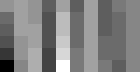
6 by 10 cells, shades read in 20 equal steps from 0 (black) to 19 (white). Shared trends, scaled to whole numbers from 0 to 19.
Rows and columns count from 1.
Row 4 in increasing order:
6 6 8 8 8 10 11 12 12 15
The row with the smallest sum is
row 6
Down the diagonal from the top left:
11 12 12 6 16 9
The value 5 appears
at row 5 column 4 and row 6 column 4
